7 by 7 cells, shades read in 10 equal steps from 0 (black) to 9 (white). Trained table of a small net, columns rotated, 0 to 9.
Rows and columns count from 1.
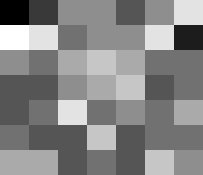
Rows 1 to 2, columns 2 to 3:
2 5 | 8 4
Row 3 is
5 4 6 7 6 4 4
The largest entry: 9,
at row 2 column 1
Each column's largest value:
9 8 8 7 7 8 8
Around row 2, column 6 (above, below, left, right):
5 4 5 1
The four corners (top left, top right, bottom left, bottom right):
0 8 6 5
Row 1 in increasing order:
0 2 3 5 5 5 8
